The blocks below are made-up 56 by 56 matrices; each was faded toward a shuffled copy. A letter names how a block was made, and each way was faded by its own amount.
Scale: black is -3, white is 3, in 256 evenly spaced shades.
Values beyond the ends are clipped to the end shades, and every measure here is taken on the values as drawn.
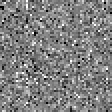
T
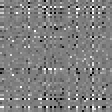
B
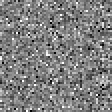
T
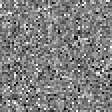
T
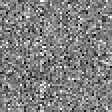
T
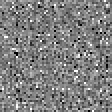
T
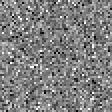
T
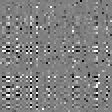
B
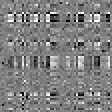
B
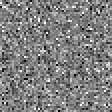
T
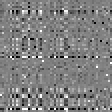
B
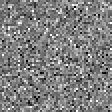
T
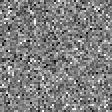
T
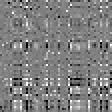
B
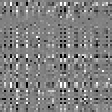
B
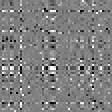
B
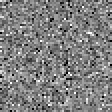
T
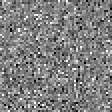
T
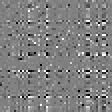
B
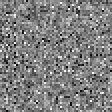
T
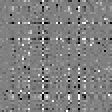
B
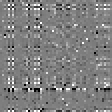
B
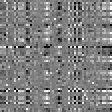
B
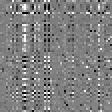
B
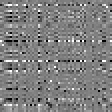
B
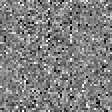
T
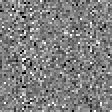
T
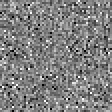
T
